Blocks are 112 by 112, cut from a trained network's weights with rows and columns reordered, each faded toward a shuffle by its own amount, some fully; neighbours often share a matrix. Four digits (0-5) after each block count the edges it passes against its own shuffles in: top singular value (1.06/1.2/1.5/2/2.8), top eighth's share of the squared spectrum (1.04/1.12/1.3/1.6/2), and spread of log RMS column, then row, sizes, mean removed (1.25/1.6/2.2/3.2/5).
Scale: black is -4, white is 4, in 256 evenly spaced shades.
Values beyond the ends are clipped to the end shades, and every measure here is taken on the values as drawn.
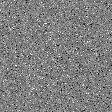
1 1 0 0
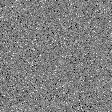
0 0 0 0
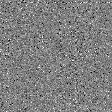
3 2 1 1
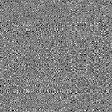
4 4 2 3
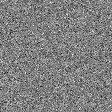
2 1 0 0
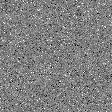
1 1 0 0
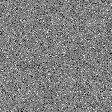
0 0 0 0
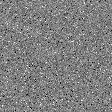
0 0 0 0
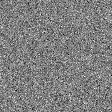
0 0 0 0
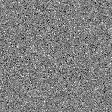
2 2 0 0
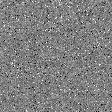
1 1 0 1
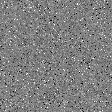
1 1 0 1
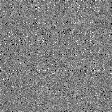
3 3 1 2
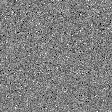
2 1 0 1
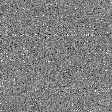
2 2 0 2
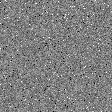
0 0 0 0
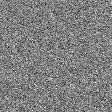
1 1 0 0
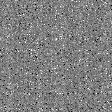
2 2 0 2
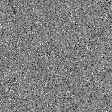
1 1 0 0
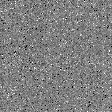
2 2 0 1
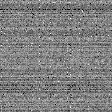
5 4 2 2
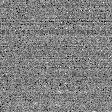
3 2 0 1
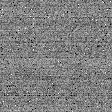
3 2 1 1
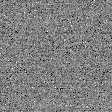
2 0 0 0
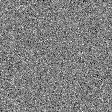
1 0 0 0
